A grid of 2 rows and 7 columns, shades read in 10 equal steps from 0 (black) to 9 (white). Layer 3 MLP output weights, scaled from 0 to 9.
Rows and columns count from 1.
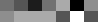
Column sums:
9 9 7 10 9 9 8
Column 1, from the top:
4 5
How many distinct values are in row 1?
6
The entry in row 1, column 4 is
4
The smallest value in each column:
4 3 1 4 3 0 3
